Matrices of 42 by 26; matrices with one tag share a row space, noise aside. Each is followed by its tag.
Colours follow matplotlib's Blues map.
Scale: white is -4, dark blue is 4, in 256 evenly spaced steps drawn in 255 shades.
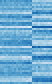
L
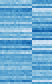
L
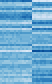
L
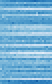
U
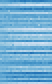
U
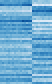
L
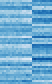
L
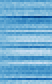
U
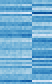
L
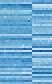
L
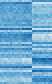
L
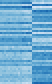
L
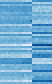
L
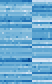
L
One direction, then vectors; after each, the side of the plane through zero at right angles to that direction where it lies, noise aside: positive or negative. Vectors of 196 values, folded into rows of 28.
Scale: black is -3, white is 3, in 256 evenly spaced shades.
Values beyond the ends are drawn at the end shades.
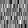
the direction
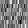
negative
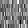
negative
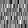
positive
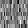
positive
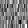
negative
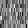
negative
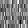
negative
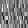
positive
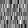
positive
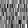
negative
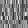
negative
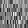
positive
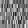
negative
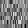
positive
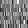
negative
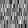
positive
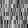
positive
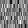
positive
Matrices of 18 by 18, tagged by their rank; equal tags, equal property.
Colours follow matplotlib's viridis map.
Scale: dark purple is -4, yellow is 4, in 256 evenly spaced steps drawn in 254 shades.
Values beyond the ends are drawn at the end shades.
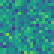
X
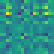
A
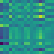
A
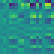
A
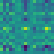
A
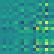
A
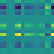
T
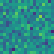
X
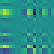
T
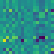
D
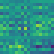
D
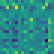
D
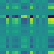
T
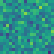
X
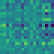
D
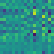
D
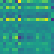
A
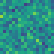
X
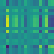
T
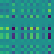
T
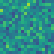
X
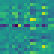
D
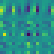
A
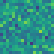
X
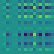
T
